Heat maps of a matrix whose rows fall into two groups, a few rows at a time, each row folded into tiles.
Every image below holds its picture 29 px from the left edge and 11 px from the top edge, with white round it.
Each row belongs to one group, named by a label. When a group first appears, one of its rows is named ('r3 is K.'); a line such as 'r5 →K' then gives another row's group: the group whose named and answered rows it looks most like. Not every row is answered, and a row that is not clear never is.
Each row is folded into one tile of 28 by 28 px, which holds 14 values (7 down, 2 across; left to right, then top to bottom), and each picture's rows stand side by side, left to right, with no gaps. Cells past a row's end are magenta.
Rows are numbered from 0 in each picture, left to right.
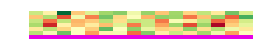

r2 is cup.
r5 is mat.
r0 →mat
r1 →mat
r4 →mat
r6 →mat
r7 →cup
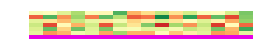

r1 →cup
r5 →cup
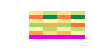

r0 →cup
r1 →cup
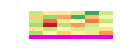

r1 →cup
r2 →cup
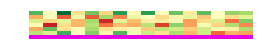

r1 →mat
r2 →mat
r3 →mat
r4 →mat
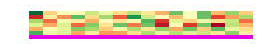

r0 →mat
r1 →cup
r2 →cup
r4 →mat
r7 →mat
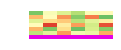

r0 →mat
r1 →cup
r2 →cup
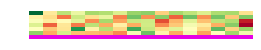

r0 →mat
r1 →cup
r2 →cup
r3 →cup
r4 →mat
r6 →cup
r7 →mat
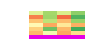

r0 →cup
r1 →cup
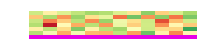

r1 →cup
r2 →cup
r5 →cup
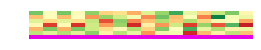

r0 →mat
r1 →mat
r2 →mat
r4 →cup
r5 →cup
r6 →cup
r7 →mat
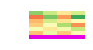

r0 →cup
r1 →cup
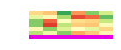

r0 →mat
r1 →mat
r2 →cup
